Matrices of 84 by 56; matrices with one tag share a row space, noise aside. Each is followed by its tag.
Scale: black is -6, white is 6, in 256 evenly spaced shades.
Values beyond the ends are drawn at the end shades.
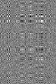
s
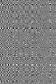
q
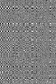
q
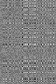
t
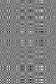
s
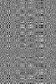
s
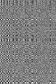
q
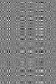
s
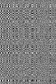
q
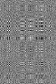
s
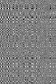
q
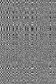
q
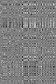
t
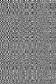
q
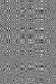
s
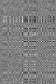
t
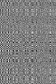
q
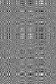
s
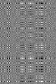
s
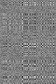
t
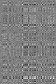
t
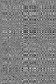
t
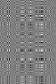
s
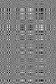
s
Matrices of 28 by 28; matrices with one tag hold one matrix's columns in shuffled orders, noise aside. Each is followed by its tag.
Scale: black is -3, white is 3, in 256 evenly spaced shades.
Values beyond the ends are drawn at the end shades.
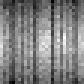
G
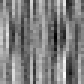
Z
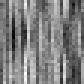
Z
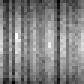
G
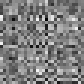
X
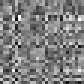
X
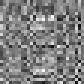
X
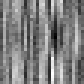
Z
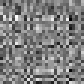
X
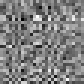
X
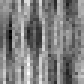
Z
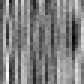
Z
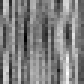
Z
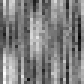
Z
